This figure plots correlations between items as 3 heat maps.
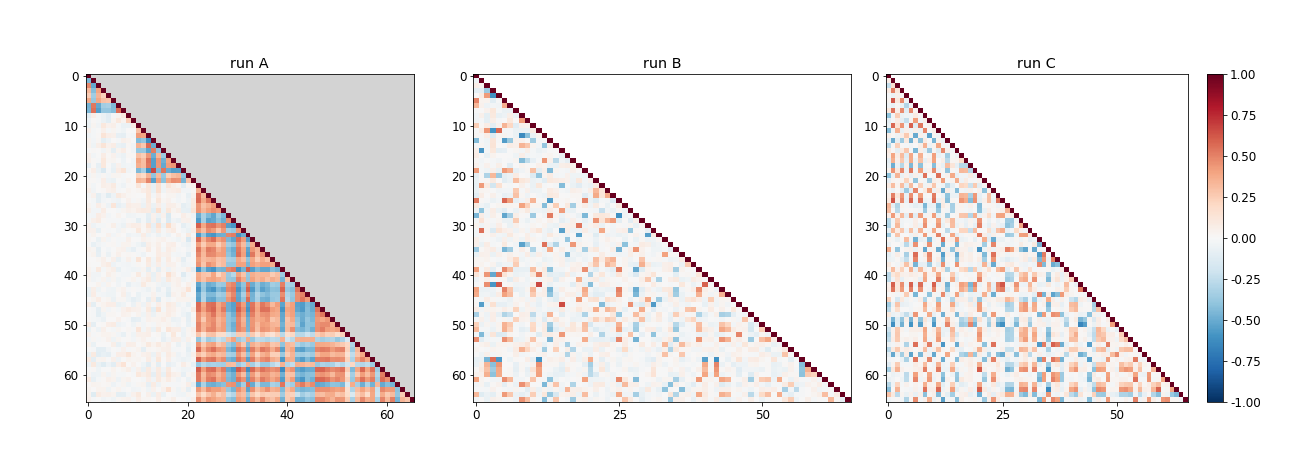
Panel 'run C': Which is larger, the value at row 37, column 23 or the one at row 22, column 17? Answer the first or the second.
the first
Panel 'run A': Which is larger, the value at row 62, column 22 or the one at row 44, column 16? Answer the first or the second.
the second
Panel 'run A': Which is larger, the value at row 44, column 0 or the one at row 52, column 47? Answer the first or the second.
the second
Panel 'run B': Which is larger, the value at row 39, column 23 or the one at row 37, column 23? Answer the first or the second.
the second
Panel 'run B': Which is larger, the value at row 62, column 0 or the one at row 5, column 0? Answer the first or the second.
the second
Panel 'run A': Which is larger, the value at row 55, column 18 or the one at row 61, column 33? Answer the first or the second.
the second
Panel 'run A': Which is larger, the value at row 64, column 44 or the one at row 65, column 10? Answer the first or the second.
the second
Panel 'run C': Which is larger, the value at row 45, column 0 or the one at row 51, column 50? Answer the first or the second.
the first
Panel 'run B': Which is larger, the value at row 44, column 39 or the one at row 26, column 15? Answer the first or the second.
the first
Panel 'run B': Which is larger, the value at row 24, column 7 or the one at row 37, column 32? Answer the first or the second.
the first
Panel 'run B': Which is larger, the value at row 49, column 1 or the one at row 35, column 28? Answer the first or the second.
the second
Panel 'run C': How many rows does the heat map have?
66
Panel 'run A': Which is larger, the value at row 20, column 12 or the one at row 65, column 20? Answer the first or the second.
the first
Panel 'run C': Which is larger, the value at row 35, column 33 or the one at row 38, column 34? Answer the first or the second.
the first
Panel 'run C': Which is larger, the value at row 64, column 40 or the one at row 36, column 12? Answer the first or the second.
the first
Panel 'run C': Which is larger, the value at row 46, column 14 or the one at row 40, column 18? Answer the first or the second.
the first
